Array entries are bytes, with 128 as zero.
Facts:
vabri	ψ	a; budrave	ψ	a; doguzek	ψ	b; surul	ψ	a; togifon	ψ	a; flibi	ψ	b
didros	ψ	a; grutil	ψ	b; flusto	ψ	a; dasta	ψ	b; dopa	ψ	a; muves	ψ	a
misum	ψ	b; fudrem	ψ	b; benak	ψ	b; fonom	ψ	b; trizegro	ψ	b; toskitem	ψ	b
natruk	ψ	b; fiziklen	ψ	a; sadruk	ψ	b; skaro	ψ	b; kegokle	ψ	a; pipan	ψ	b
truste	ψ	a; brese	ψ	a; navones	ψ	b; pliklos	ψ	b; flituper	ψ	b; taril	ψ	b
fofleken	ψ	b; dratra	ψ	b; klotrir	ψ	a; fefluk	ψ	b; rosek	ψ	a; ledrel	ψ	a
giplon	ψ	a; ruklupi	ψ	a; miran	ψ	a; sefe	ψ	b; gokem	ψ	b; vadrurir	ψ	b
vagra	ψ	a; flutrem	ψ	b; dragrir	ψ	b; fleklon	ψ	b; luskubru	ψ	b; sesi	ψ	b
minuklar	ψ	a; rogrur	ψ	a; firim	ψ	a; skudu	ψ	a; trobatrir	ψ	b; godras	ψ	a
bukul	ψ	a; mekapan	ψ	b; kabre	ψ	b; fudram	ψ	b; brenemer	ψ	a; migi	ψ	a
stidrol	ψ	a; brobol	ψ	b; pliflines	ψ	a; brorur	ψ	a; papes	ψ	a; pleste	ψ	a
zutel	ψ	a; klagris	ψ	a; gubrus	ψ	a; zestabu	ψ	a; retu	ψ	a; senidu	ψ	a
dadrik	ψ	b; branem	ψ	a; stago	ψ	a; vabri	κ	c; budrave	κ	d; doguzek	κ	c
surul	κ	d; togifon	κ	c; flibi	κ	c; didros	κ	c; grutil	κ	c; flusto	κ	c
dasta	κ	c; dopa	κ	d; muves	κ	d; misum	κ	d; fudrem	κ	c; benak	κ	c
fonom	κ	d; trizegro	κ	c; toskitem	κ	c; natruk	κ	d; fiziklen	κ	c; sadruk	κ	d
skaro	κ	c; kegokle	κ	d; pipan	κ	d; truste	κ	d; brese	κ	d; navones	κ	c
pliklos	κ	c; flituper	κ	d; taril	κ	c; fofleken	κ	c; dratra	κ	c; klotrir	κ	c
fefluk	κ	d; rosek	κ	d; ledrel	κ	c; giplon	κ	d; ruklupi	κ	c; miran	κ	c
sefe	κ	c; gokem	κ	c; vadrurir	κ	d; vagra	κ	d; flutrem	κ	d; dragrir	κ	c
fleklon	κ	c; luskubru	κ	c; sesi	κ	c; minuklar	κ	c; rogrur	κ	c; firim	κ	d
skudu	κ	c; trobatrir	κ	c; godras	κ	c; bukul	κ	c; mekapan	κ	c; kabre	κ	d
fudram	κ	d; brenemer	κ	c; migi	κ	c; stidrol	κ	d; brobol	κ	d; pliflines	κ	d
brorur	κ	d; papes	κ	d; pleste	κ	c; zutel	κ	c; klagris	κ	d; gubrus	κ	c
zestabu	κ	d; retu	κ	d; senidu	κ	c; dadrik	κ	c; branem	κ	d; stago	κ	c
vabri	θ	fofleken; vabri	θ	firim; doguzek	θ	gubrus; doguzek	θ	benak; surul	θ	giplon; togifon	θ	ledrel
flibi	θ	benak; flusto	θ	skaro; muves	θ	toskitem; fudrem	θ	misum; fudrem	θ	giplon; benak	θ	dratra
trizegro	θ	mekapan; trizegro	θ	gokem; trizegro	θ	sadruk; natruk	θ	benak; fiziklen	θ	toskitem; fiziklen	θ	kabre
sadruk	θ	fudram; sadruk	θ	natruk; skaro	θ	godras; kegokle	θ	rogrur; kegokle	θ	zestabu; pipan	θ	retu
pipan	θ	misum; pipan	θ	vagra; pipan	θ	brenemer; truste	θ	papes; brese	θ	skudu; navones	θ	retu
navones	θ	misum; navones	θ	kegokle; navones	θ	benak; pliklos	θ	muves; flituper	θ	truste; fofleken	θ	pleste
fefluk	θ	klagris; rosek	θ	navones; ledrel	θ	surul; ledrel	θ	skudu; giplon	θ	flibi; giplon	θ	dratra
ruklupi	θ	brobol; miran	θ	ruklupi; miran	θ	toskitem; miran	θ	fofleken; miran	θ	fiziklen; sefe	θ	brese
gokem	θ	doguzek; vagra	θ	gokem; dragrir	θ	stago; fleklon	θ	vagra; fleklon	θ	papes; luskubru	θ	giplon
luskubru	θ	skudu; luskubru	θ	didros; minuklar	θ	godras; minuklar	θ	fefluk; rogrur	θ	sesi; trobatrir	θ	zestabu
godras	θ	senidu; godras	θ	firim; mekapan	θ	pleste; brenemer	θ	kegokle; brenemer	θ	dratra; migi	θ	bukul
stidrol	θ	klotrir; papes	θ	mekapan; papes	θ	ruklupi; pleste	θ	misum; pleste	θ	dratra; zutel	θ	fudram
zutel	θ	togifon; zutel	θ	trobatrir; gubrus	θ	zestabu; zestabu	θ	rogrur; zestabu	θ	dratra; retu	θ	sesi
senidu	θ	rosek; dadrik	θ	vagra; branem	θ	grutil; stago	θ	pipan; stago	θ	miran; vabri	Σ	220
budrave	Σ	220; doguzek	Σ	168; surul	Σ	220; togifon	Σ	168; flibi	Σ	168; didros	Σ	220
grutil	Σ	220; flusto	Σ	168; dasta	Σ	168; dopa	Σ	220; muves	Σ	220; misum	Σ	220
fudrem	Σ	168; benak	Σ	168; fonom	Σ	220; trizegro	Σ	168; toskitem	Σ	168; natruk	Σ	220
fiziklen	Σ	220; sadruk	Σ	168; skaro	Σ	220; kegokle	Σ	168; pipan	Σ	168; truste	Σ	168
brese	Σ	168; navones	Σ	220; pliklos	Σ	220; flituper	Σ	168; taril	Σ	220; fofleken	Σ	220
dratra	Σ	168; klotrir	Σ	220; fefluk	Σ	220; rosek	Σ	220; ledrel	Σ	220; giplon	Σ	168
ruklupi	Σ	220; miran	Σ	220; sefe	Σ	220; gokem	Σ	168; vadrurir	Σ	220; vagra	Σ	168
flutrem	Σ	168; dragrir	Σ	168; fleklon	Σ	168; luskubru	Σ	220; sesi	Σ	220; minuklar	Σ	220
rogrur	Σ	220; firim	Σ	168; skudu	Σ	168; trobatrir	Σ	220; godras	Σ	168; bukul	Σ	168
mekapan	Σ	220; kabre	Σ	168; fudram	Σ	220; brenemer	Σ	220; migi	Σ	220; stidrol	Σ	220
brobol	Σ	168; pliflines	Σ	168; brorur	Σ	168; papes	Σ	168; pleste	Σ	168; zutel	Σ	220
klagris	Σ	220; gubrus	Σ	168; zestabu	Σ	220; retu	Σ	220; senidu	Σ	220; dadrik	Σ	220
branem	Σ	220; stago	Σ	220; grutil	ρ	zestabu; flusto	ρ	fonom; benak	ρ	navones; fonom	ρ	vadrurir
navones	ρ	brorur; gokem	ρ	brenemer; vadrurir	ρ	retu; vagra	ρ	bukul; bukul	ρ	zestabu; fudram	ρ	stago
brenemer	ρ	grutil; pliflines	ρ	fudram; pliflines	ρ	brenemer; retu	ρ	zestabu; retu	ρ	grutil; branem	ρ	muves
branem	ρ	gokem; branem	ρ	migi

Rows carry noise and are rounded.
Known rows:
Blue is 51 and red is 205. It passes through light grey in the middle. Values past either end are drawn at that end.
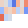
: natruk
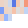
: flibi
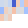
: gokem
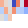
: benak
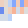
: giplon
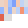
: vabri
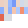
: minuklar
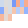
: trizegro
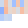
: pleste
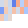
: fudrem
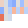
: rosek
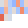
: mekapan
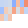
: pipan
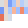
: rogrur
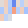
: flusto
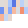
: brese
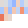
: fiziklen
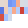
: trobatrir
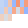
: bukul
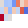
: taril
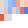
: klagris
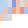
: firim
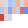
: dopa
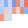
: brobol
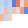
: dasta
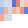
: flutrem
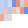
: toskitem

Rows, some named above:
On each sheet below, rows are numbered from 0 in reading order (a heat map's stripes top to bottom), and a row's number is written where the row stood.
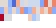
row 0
skaro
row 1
dratra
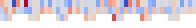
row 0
benak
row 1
truste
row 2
gubrus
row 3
trizegro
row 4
navones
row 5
branem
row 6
papes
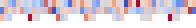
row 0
brenemer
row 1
grutil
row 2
natruk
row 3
branem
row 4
benak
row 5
vagra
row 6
fudram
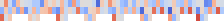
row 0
retu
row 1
pliflines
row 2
fofleken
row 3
doguzek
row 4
rosek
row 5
zestabu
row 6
zestabu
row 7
trobatrir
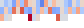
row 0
skudu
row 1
sefe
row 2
rosek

